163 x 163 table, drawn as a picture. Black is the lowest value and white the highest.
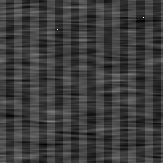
Lone odd cells: 2, each higher than its neighbours. Stripes: upright, repeating 10 times. Histogram: bell-shaped. Slope: none.
